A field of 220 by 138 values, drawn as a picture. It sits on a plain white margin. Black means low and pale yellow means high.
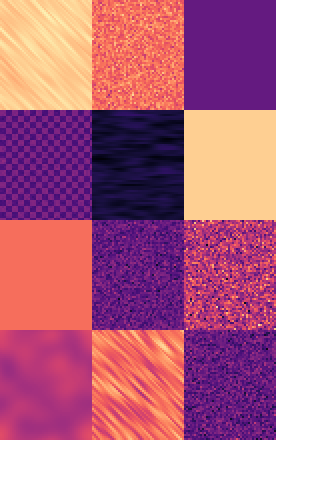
The table splits into 4 rows of 3 panels. Panel 1,1: very high, slanting down to the right, faint in contrast. Panel 1,2: high, fine-grained. Panel 1,3: low, flat. Panel 2,1: low, checkered. Panel 2,2: very low, streaked across, faint in contrast. Panel 2,3: very high, flat. Panel 3,1: high, flat. Panel 3,2: low, fine-grained. Panel 3,3: middling, fine-grained, strong in contrast. Panel 4,1: middling, smooth, faint in contrast. Panel 4,2: high, slanting down to the right. Panel 4,3: low, fine-grained.
